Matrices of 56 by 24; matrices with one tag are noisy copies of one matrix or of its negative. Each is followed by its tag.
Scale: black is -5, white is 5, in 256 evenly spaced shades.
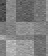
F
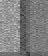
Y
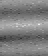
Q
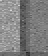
Y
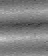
Q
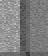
Y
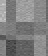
F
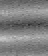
Q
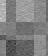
F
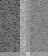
Y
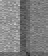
Y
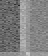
Y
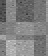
F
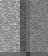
Y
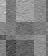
F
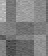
F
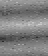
Q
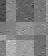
F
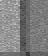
Y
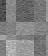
F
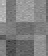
F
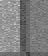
Y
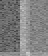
Y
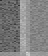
Y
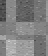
F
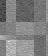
F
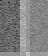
Y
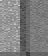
Y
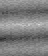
Q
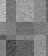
F
